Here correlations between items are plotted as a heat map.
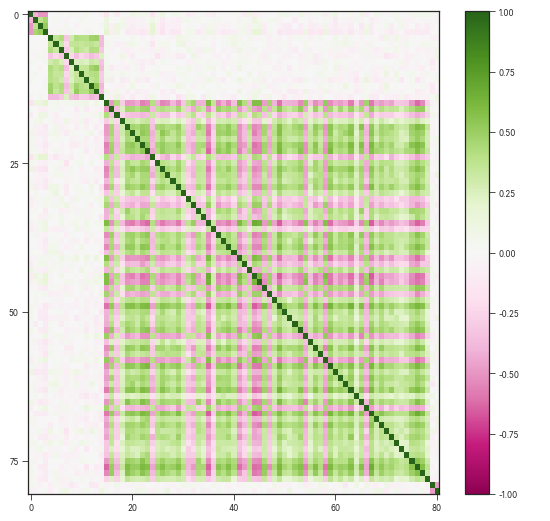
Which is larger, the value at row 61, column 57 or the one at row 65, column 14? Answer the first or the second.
the first
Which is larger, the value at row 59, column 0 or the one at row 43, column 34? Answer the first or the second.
the second
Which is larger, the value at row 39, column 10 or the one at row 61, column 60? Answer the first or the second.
the second
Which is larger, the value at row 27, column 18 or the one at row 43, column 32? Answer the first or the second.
the first
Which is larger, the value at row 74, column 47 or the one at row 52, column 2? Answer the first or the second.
the second
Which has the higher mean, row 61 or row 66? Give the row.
61
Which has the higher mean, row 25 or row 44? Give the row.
25
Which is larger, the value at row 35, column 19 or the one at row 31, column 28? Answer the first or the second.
the second
